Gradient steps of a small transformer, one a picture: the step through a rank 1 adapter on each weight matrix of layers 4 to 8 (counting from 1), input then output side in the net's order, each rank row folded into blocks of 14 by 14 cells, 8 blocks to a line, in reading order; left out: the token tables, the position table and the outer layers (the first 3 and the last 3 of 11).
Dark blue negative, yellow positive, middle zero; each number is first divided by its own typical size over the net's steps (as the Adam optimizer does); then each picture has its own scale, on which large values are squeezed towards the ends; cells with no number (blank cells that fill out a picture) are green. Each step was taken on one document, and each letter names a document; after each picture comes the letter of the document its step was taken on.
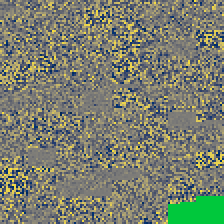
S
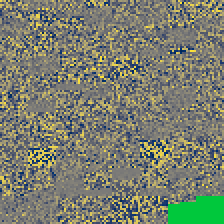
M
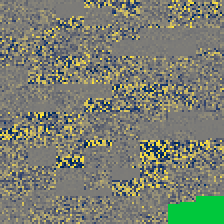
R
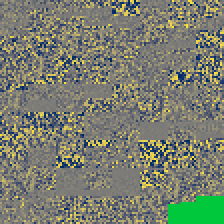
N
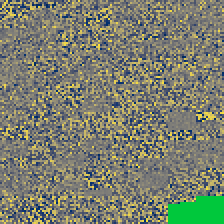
S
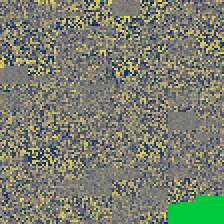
S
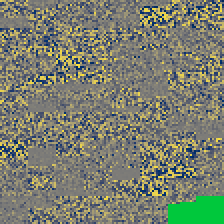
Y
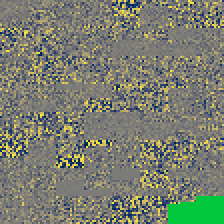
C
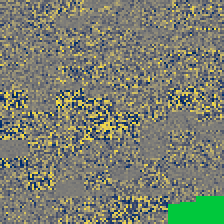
M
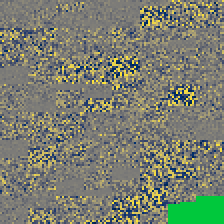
N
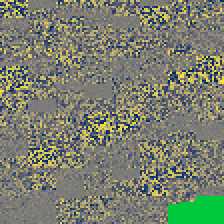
Y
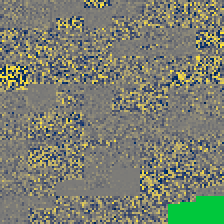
C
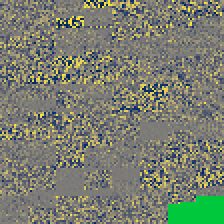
R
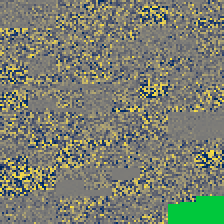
M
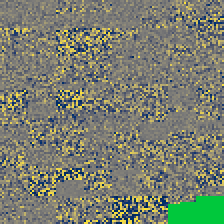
M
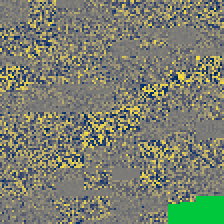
Y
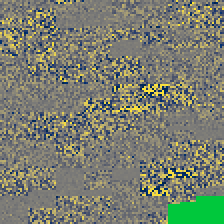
N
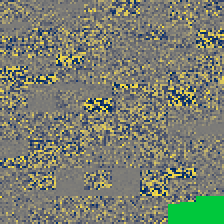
Y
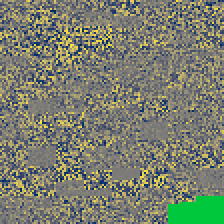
Y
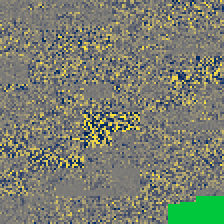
R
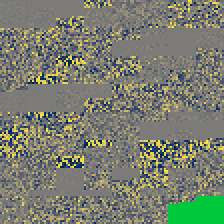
R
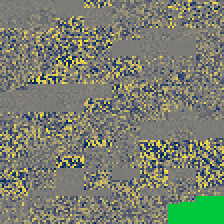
R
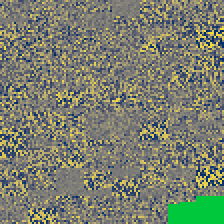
M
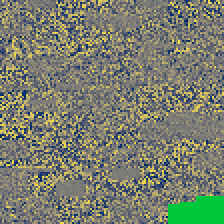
M
